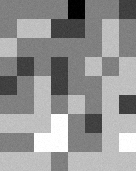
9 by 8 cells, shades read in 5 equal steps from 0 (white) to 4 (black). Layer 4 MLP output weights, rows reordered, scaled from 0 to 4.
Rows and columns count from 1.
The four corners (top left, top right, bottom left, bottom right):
2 3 1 1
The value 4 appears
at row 1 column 5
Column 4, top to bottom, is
2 3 2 3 3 2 0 0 2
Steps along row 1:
same same same up down same up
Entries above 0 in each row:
8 8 8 8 8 8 7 5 8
